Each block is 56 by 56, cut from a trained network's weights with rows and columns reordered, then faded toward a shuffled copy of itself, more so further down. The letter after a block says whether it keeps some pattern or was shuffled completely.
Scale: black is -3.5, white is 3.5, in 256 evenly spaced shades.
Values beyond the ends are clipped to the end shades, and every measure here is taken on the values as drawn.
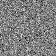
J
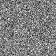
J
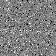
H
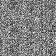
H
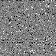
H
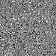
H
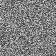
J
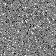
J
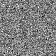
J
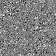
H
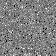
J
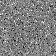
J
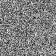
J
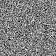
J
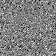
J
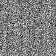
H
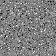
H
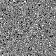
H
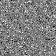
H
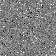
J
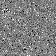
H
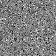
H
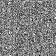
H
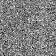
H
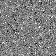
J
